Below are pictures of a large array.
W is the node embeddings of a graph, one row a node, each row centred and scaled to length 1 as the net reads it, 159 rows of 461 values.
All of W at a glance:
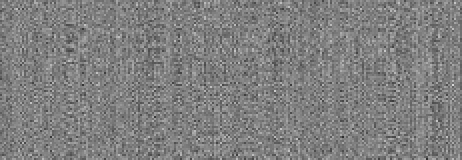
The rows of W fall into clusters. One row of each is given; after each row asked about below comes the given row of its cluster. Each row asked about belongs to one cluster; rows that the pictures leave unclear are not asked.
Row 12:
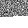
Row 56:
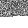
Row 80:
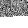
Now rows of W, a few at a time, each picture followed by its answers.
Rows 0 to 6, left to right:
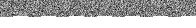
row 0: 56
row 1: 12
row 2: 12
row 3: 12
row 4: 12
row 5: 80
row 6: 12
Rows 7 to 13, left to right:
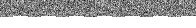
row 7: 80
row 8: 56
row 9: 56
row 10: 80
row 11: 56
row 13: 80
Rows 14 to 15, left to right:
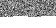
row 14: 12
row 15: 56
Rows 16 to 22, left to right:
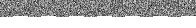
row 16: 12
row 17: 80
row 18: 12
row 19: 12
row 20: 80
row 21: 56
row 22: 80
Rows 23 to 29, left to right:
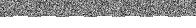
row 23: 12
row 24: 56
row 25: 56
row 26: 12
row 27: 56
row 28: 80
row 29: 80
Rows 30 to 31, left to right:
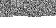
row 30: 80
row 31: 12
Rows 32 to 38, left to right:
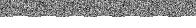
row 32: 80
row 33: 56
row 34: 56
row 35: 80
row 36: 56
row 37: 56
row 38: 12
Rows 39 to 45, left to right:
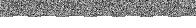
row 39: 56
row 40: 56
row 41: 56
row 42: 56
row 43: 12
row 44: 12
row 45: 80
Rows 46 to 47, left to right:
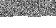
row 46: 12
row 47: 80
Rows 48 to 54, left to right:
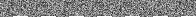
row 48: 56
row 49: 56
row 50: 56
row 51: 56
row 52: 56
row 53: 12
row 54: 56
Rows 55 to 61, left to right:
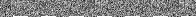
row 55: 80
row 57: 12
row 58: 80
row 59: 12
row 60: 80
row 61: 80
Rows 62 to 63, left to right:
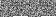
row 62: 56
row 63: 56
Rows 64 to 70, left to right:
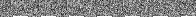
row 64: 80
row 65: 80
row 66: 80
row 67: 56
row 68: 80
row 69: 56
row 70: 56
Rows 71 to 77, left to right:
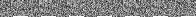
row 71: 80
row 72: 80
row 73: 80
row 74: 12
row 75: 80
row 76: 80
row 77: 56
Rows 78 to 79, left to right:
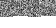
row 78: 56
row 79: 80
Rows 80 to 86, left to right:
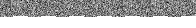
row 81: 56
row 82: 12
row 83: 12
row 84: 80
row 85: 80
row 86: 12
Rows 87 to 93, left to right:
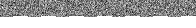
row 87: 56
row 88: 80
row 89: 56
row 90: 12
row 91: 12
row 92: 56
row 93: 80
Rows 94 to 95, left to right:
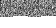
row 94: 80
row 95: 80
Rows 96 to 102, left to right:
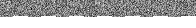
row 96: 12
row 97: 12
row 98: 80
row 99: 80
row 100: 12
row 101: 12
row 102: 56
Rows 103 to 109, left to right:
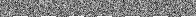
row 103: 56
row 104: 80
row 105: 12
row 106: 12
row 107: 56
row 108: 56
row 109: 12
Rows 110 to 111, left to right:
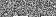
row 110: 12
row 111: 56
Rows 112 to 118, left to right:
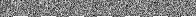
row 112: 80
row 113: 80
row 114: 12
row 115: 56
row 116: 12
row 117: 56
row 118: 12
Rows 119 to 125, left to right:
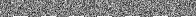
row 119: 80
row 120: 12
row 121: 12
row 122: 80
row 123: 56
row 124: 12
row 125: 56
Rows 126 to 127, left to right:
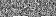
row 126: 80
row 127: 56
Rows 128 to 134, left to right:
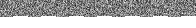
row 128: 12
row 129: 12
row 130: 56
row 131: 80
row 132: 80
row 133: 80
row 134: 56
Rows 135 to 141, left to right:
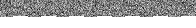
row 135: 80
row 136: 12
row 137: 12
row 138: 56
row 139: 56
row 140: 12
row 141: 56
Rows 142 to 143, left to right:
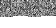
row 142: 80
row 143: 80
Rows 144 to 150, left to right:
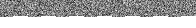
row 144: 12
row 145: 56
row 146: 56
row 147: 12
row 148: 80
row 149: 12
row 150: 12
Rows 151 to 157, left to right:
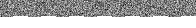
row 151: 12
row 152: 56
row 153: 12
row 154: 56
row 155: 56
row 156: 80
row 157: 12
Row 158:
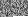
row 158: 80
